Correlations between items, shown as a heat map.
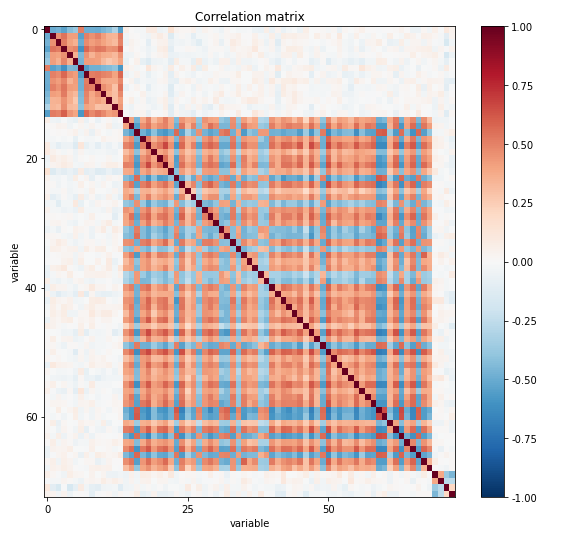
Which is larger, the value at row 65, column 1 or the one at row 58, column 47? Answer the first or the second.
the second
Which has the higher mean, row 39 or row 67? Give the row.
67
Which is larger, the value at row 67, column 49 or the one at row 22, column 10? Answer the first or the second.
the second
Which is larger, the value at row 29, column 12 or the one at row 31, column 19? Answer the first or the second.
the first
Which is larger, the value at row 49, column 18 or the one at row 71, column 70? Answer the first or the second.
the second
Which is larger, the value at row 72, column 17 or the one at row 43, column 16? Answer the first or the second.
the first
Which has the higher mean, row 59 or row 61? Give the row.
61
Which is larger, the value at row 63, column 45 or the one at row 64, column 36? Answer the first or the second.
the second
